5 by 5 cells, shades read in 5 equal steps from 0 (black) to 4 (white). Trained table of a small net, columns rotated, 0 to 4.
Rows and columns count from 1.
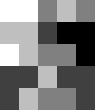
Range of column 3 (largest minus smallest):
2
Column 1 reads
4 3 4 1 1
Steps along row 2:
same down down same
